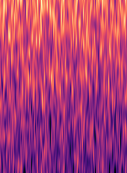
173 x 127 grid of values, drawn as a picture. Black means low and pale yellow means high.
The grain runs up and down. Values rise toward the top. The histogram is bell-shaped.
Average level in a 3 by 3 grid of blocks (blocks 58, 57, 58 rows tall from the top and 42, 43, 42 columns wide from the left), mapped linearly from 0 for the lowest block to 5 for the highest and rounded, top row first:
5 5 5 / 2 3 2 / 0 0 0
